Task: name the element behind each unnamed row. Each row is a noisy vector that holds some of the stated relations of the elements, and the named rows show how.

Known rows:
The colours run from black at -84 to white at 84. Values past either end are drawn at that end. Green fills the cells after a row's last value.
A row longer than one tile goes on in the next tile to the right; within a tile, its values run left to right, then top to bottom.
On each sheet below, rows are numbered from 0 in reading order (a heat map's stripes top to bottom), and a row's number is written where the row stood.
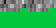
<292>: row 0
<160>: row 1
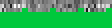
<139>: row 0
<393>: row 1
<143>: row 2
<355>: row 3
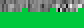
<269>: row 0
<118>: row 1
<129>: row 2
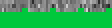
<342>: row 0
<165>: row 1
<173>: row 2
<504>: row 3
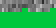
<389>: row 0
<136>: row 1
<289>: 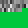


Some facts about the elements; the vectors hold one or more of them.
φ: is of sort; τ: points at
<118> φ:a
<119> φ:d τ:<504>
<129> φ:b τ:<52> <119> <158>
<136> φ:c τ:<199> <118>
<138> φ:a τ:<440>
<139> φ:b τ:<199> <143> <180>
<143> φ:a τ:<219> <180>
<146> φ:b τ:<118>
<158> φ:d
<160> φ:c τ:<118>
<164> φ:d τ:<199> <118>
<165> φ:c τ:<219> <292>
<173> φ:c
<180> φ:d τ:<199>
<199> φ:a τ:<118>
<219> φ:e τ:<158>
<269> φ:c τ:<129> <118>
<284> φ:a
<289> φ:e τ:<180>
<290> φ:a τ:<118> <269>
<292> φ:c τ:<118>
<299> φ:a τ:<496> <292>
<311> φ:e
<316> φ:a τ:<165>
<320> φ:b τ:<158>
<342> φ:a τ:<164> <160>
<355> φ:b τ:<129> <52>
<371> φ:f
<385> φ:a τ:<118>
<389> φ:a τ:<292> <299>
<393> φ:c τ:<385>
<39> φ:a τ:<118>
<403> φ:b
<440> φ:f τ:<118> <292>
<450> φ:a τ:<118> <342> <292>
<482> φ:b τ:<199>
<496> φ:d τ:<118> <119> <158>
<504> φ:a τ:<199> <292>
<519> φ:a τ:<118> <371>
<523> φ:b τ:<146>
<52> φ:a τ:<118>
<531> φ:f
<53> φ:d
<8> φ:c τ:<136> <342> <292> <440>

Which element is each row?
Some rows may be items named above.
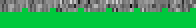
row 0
<269>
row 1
<269>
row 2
<158>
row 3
<292>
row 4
<119>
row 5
<342>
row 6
<199>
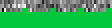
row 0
<146>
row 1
<504>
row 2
<164>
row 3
<311>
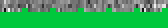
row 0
<180>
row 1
<52>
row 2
<284>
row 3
<165>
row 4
<8>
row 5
<320>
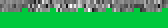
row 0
<450>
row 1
<219>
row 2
<482>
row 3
<440>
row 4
<299>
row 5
<496>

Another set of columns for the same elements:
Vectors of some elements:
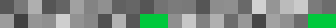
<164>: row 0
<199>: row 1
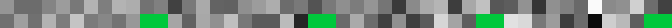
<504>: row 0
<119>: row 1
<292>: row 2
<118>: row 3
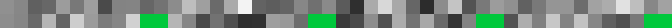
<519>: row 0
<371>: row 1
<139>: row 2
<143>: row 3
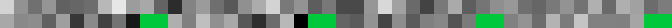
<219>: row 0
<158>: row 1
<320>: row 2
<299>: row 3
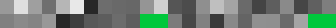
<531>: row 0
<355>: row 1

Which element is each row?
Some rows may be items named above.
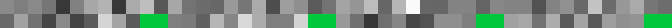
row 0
<292>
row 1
<450>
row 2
<440>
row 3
<52>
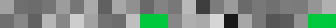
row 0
<389>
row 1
<284>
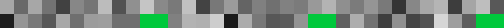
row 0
<165>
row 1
<284>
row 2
<292>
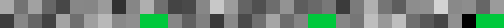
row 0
<136>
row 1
<129>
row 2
<180>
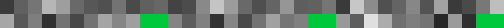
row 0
<146>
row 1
<129>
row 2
<53>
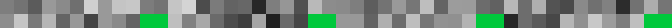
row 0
<199>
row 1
<311>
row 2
<342>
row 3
<8>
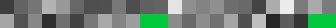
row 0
<146>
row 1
<289>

